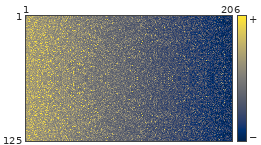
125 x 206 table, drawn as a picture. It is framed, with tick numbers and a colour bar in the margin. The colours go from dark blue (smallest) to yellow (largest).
The top and bottom halves mirror each other. There is an overall slope up to the left. No regular stripes run through it. Fine speckle covers the field.
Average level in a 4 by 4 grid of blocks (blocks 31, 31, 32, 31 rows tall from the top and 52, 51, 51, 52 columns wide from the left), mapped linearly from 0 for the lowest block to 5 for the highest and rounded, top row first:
5320 | 5320 | 5320 | 5320
